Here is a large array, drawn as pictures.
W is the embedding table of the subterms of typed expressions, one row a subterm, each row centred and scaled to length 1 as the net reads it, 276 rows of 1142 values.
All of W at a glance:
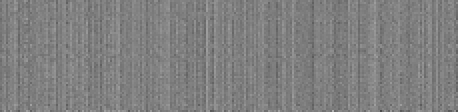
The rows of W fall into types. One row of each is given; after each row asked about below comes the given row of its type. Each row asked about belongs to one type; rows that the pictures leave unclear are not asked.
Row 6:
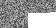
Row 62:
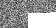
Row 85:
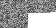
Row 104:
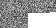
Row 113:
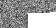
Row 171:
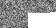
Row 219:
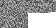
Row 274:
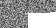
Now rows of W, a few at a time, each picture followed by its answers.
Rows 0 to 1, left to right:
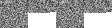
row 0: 274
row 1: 274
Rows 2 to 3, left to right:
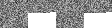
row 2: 62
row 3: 104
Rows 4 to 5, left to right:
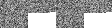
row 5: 62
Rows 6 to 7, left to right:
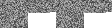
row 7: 219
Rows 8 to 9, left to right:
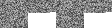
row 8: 6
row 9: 219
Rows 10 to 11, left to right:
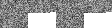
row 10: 85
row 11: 113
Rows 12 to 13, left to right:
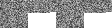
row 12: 62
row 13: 6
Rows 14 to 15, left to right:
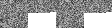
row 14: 85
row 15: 62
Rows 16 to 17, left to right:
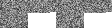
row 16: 171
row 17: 6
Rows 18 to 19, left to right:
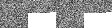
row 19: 62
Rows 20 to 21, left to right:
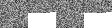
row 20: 6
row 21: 274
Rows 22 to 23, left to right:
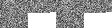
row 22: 171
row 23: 6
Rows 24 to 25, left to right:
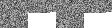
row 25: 85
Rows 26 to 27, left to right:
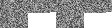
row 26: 62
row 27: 6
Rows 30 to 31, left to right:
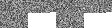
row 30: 171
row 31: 62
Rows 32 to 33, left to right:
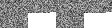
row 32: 62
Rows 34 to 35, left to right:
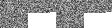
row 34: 104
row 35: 6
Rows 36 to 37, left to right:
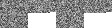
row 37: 274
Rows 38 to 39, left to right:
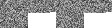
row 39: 219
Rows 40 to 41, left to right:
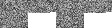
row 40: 171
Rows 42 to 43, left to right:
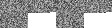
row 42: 104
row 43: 62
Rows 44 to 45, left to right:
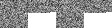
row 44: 274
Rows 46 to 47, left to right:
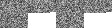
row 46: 104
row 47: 274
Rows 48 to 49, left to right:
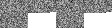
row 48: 104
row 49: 274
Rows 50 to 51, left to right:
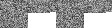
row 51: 113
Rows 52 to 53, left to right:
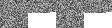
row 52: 219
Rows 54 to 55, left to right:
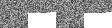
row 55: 6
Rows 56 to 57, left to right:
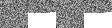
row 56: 274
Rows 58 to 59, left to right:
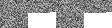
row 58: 219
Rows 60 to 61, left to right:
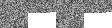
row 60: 6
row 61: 85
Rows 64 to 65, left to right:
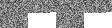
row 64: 62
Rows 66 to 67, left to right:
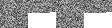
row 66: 219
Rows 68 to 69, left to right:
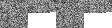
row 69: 62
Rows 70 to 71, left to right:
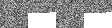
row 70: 219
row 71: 85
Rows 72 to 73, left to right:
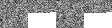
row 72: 62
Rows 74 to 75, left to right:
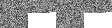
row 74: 113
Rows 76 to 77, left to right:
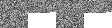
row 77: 219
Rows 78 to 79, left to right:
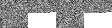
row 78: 171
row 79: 62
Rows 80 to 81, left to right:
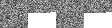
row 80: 85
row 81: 104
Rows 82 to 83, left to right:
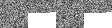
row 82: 6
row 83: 85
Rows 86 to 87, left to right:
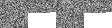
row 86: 6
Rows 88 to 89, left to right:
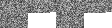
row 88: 104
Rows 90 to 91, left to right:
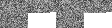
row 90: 104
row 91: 171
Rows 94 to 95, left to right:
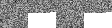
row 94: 85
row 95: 6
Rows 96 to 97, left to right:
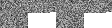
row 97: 219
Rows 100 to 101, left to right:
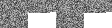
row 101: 104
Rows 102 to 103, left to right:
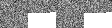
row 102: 274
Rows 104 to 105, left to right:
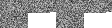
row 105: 219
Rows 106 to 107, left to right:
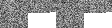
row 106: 6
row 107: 62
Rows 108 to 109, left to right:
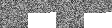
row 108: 171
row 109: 6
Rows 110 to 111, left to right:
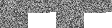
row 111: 6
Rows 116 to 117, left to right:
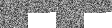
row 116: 274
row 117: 6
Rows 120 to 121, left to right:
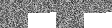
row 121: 62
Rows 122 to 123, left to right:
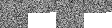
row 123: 274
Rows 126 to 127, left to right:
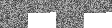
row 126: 85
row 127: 104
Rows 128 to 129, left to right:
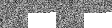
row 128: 62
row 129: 62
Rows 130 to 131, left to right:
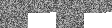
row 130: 104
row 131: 85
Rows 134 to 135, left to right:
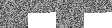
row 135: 85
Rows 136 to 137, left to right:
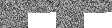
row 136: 171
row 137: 219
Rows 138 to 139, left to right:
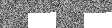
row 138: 85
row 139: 219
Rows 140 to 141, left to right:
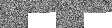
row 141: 171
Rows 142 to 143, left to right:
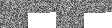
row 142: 171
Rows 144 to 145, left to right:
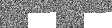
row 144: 171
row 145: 6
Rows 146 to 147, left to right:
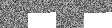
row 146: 274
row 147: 104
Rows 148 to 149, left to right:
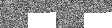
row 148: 274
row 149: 171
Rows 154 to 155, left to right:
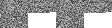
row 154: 104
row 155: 219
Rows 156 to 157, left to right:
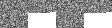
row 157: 171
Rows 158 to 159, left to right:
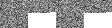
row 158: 62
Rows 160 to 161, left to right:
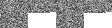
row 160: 104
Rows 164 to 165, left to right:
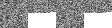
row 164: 62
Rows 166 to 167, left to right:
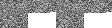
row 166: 219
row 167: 219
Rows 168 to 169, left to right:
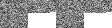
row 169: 171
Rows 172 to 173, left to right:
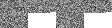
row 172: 113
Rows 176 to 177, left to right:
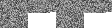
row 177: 219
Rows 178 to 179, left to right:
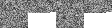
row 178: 171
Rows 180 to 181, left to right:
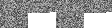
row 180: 219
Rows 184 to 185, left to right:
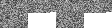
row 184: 85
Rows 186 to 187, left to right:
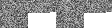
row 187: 6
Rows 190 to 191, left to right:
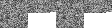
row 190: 85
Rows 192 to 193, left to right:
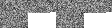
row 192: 171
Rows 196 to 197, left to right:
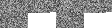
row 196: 104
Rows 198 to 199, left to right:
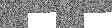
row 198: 62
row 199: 274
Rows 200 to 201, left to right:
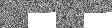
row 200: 219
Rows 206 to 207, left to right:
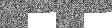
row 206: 104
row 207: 85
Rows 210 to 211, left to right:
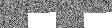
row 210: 274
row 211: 171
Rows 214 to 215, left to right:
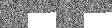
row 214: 274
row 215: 62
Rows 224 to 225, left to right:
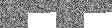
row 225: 62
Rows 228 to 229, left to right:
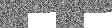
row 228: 62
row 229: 274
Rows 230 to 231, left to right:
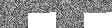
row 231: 171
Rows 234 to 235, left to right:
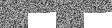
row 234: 6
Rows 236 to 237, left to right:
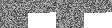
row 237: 85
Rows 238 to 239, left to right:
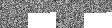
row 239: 85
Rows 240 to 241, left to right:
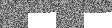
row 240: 85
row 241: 274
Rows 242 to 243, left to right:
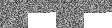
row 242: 62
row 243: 62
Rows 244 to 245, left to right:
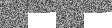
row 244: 274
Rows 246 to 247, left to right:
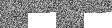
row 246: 104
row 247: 6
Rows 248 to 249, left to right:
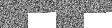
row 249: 104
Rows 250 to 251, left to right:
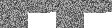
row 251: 219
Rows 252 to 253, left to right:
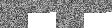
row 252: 113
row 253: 85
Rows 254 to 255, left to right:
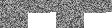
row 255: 6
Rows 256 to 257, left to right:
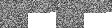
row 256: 219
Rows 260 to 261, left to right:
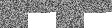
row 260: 274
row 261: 6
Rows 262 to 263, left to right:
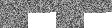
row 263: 6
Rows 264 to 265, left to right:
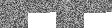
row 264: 6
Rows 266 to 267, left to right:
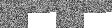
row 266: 113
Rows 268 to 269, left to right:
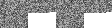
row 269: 85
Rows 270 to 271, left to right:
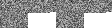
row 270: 171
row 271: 219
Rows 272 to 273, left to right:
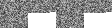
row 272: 6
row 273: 274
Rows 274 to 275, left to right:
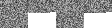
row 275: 104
